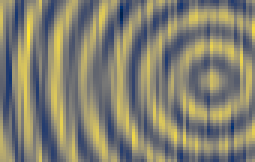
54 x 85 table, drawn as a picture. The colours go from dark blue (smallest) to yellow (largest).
Streaks run downward. Overall the values sit about 50% of the way up the scale. Rings spread out from the middle right. No overall slope runs across the table.
